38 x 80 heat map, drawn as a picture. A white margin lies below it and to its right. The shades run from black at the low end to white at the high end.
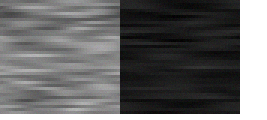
The table splits into one row of 2 panels. Panel 1,1: middling, streaked across. Panel 1,2: very low, streaked across, faint in contrast.
